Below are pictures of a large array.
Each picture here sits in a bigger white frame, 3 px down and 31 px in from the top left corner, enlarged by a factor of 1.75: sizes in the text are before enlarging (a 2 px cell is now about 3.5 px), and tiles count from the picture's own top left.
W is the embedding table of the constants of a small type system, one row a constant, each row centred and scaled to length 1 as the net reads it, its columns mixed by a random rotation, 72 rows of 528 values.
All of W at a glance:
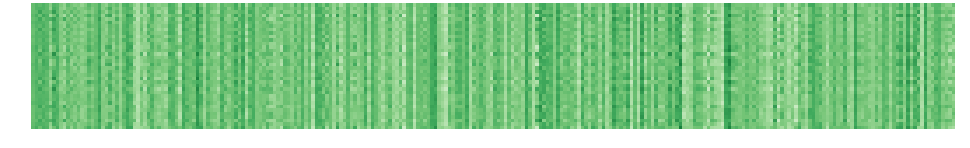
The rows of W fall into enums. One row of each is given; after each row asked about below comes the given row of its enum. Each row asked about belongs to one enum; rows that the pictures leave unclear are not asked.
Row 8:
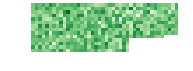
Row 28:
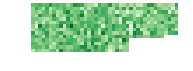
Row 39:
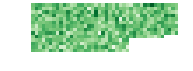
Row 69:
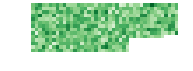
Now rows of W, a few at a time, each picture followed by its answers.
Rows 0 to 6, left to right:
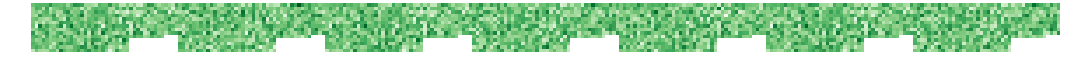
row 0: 28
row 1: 39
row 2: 28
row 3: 69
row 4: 8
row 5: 28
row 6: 69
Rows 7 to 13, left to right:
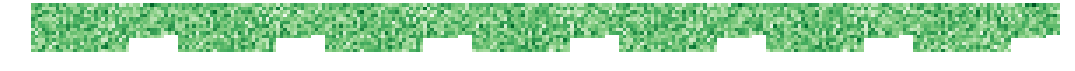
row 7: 69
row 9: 8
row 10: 28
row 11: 69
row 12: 28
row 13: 39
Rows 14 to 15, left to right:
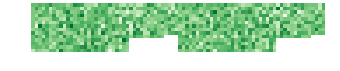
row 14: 28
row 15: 8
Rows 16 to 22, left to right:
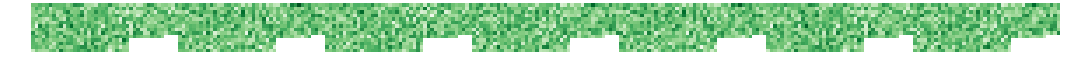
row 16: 28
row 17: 39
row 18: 8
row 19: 69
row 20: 39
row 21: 28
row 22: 69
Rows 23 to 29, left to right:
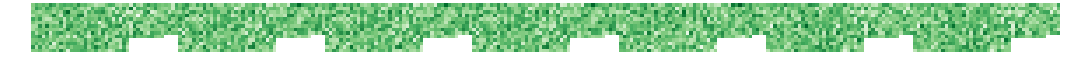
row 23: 8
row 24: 69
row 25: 69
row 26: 69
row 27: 39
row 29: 28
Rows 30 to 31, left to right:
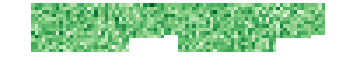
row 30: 39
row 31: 8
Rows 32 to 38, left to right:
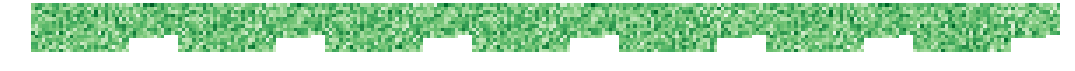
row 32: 39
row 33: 69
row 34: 69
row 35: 69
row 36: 8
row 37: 39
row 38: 28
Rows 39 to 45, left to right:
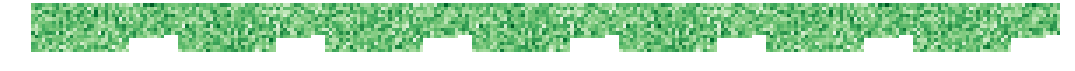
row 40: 28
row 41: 69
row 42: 28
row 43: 28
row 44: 39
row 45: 69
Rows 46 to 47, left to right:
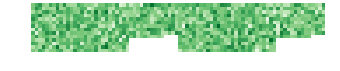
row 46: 69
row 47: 28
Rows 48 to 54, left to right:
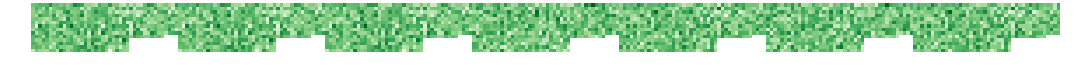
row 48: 28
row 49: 28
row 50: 28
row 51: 39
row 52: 8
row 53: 69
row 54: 8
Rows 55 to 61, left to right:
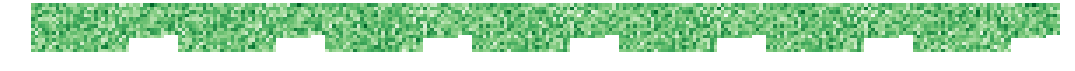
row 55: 69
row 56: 69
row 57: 28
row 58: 8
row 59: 8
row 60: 8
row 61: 39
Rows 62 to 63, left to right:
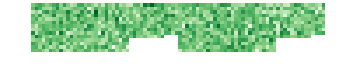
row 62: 39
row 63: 28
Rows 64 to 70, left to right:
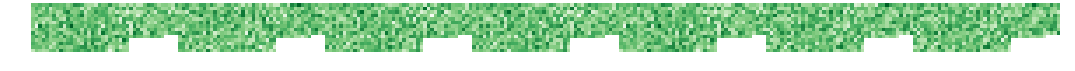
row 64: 28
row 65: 39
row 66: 8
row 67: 8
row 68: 28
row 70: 69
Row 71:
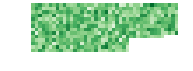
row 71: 69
